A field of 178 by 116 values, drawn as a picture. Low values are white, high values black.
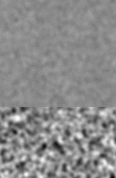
The distribution is heavy-tailed on both sides. Neither half mirrors the other. The texture is blotchy. No lone cell stands out from its neighbours. There is no overall slope. A horizontal seam about 60% of the way down splits the table, and the top part is calmer. No regular stripes run through it.
